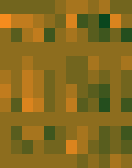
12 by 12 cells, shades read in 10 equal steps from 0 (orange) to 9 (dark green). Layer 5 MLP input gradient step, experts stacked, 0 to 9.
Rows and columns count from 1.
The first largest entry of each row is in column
1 10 12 1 7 5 10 10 1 5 3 8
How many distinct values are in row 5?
3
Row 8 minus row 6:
0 2 -1 -1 0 0 -3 1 1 3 0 2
